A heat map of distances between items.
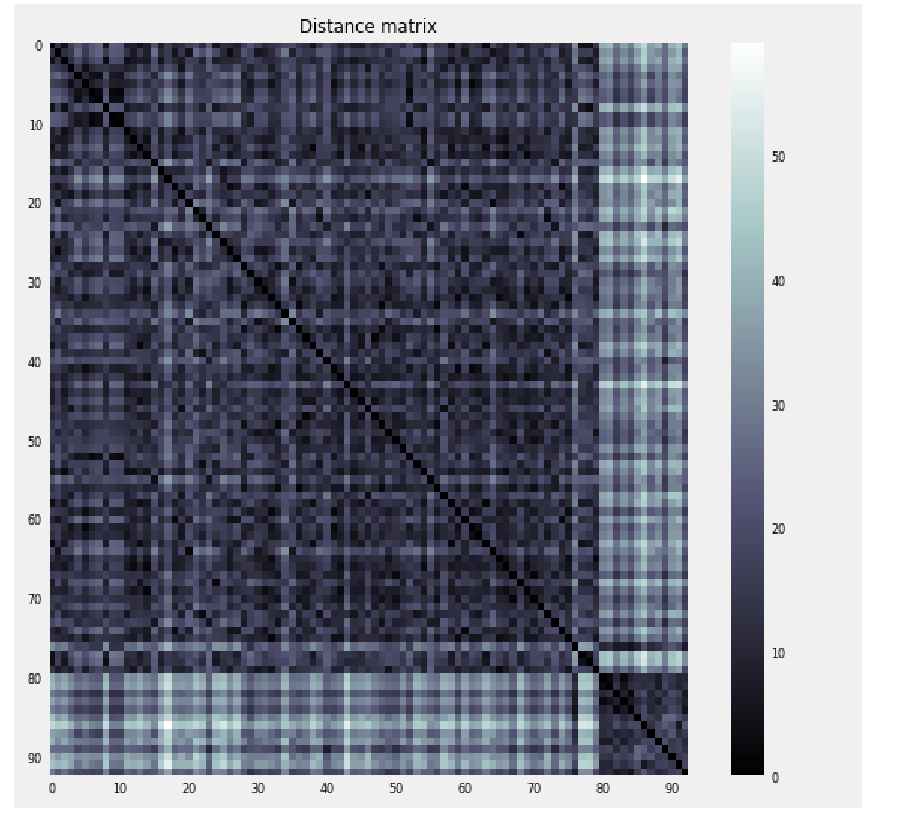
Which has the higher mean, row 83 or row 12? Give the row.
83
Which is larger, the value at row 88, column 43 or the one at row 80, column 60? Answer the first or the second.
the first
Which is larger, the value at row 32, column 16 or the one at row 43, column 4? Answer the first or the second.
the second
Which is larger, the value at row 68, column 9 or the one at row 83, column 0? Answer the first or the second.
the second
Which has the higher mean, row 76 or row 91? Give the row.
91
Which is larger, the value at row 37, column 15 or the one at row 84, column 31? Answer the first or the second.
the second
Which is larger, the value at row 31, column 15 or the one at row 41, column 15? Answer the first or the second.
the first
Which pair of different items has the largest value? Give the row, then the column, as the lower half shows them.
86, 17
